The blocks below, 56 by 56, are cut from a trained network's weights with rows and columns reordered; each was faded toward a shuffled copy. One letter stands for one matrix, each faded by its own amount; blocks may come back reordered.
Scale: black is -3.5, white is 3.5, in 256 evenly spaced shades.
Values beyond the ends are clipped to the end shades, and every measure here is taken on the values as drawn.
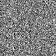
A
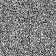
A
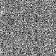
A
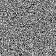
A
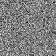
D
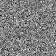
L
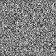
A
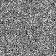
A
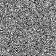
D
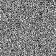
A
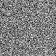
D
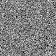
L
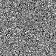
L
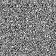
D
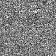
D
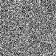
A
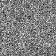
D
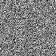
D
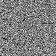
D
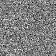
L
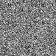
D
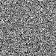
L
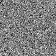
L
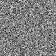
A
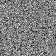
D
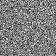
D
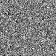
D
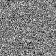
A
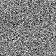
D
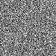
A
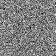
D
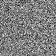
D
